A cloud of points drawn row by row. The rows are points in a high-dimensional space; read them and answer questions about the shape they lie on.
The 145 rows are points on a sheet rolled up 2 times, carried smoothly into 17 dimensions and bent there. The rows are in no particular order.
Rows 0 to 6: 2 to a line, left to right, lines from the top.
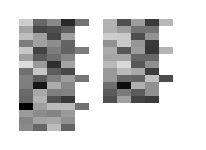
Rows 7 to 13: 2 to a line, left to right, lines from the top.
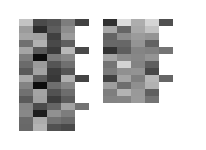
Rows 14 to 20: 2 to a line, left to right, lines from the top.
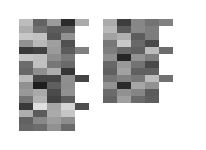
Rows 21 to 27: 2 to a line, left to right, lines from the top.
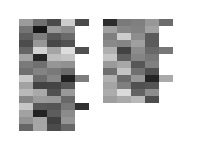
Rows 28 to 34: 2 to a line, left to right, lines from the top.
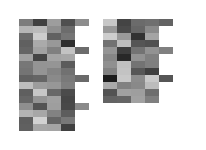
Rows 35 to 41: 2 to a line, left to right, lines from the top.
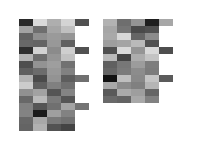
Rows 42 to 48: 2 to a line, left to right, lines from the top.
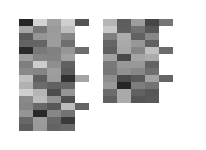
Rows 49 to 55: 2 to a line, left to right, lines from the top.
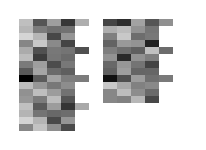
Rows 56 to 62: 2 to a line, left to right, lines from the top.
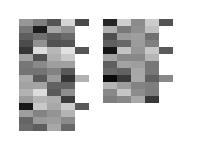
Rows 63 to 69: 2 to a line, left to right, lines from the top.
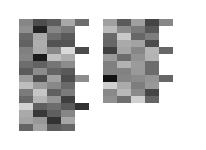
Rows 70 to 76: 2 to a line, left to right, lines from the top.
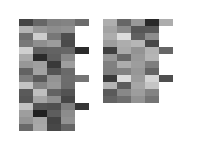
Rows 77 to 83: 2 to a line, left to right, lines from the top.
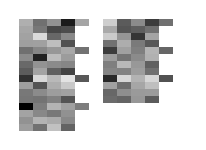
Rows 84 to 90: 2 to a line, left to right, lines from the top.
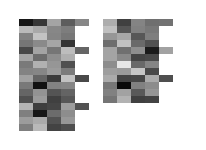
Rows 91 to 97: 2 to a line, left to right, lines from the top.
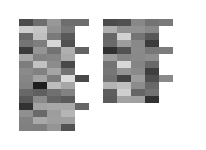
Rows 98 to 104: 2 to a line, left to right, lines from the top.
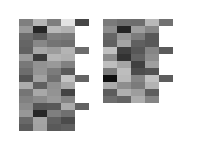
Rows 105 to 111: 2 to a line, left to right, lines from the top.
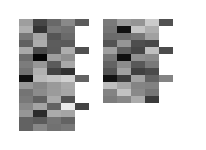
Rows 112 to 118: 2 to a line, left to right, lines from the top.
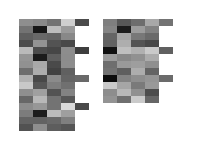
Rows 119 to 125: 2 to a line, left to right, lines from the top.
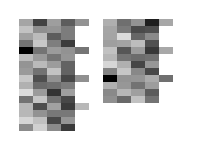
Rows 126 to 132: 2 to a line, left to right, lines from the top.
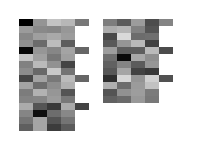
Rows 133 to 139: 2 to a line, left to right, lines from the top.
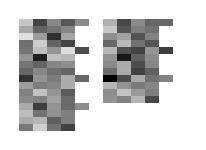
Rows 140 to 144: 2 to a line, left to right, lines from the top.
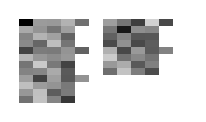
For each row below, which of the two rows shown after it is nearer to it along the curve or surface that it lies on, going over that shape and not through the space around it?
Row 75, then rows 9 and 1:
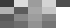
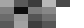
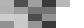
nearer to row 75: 9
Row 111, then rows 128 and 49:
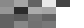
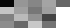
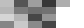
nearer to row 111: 128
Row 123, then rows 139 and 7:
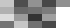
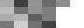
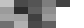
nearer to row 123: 7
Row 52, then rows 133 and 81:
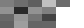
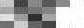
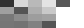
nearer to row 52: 81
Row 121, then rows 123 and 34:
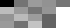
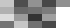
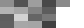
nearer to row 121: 34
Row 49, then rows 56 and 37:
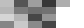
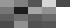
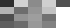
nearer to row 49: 56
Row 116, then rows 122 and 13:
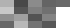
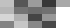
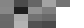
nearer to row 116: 13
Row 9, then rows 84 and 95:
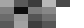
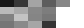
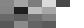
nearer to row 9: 95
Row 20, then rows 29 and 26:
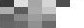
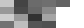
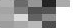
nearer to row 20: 29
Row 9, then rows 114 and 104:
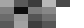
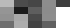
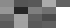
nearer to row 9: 114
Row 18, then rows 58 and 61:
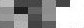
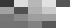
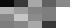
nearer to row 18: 58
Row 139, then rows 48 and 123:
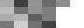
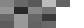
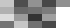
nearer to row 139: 48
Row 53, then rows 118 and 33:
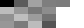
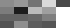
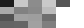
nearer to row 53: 33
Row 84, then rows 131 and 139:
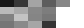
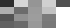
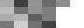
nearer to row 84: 139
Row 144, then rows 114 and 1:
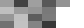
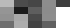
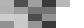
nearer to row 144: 114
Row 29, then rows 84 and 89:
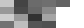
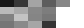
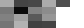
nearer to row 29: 89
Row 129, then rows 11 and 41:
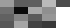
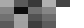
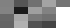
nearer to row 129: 11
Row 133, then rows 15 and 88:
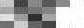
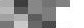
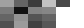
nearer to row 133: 88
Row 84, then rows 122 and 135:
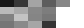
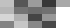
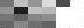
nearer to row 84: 135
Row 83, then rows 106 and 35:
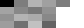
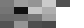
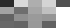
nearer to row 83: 35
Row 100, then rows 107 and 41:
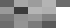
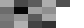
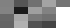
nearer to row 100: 41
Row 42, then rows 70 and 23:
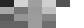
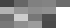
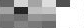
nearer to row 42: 23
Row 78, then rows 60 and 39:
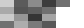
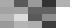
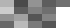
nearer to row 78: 60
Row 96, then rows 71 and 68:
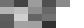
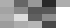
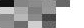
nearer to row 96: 68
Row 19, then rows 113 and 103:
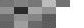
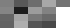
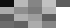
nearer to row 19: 113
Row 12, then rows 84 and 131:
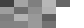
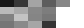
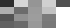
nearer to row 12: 84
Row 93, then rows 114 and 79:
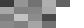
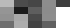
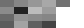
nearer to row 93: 79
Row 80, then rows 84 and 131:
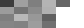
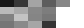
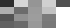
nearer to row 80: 84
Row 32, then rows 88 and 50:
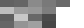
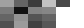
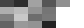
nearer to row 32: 50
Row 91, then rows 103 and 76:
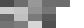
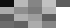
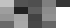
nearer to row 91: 103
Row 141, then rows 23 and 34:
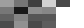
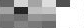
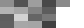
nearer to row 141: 23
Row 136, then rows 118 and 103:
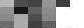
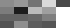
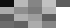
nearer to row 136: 118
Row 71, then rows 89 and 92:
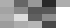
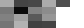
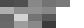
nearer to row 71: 89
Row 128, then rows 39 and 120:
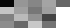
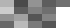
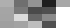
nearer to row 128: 39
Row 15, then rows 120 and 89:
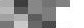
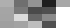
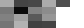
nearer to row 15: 89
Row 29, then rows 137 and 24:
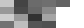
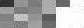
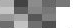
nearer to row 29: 24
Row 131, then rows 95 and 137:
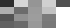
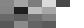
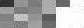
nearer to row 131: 95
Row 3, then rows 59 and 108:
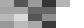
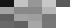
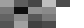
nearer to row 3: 108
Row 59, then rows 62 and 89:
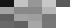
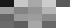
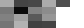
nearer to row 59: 62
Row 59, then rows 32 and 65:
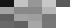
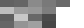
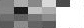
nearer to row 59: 65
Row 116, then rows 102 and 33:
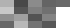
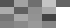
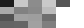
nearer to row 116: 102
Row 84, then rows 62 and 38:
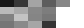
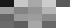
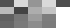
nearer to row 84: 62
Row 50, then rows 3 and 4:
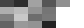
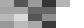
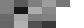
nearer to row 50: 4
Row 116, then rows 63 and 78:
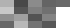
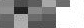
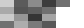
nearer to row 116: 63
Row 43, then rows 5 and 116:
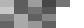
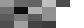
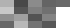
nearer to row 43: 116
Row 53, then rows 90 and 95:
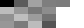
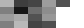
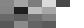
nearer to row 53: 95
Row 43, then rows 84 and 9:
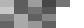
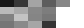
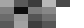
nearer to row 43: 84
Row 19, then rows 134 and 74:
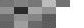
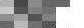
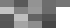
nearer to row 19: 134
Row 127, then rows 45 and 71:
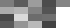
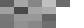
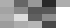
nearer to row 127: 45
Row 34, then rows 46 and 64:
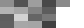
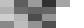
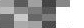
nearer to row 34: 64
